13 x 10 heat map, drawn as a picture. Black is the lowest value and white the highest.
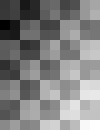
The ninth with the lowest average is the top left. A checkerboard runs through the table. The field climbs toward the bottom right. Overall the values sit about 50% of the way up the scale.
